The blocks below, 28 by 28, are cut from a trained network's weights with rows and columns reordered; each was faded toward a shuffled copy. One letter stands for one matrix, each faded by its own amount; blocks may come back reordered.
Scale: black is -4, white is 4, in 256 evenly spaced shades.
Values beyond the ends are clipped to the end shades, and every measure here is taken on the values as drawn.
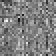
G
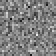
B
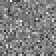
B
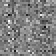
G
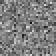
B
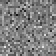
B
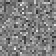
B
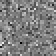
B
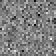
B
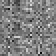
G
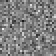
B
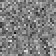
B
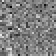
G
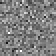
B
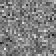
B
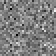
B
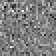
B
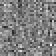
G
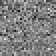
G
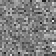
G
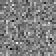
B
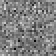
B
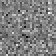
B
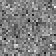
B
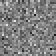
B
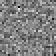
B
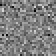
G
